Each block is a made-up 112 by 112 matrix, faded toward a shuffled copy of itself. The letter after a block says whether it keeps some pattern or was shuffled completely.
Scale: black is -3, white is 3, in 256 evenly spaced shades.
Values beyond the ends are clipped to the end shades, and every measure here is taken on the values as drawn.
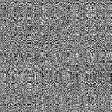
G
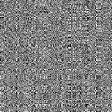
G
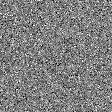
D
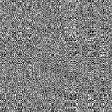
G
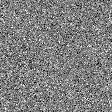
D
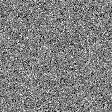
D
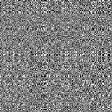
G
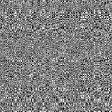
G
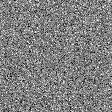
D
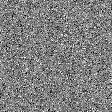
D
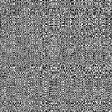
G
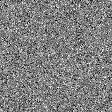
D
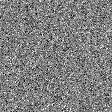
D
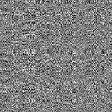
G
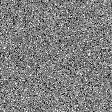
D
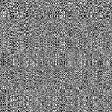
G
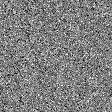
D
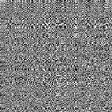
G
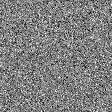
D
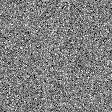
D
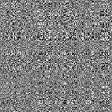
G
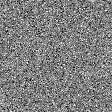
D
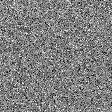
D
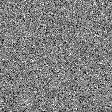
D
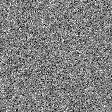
D
